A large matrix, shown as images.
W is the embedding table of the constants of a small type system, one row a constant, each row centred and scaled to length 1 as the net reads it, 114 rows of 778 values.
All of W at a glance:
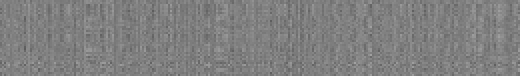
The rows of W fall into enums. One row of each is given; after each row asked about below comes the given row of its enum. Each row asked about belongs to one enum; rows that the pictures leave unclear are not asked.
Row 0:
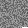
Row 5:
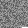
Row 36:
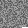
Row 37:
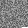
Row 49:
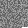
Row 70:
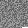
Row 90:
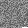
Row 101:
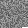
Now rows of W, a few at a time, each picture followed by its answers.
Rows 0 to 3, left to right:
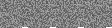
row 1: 49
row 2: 49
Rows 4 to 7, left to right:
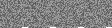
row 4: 49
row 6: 90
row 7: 0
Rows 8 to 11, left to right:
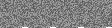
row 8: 0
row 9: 0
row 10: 70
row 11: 90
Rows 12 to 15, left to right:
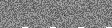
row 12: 70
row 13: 0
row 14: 101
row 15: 0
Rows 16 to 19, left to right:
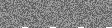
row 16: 0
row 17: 5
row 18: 70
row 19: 101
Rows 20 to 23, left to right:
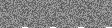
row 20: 0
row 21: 90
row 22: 0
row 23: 5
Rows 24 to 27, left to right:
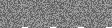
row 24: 49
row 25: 70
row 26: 5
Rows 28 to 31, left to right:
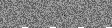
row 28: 36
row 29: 5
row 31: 36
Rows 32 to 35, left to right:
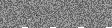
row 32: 36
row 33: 101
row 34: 70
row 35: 49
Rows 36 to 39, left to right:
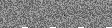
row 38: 101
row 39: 101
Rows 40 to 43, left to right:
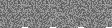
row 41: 49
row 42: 0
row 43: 49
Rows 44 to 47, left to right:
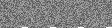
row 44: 5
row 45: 36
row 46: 90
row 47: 70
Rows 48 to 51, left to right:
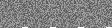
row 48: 70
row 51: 0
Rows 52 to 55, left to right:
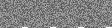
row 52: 0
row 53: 70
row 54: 0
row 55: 5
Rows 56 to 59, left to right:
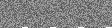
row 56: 70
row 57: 101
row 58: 0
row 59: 5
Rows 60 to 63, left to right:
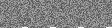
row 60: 90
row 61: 36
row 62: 0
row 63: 70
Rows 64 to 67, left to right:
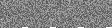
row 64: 101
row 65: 49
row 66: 37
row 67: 101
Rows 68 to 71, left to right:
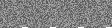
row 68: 36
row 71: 36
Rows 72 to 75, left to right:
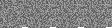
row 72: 36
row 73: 49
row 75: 49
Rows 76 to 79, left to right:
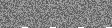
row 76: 5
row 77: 49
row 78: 101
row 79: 36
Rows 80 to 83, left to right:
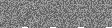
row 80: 90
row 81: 101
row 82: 49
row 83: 49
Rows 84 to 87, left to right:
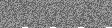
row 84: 70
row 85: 90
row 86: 90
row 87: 5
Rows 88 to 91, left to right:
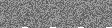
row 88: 90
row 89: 49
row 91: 101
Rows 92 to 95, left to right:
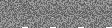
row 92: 70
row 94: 101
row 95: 101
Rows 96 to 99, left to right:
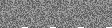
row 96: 37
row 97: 36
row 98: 37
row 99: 101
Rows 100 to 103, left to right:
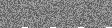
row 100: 49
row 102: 90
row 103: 5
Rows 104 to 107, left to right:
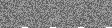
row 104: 5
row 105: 49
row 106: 90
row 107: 5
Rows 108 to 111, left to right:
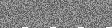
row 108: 101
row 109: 70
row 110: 36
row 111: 101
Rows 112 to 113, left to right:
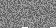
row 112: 49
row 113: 101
